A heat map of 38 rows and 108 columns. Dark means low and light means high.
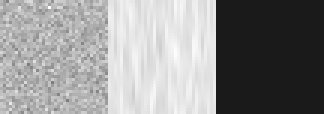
The table splits into one row of 3 panels. Panel 1,1: high, fine-grained. Panel 1,2: very high, streaked downward, faint in contrast. Panel 1,3: very low, flat.
